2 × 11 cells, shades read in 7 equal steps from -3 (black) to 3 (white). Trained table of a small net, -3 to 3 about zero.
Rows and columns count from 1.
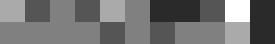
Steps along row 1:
down up down up down down same up up down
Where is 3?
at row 1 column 10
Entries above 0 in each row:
3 1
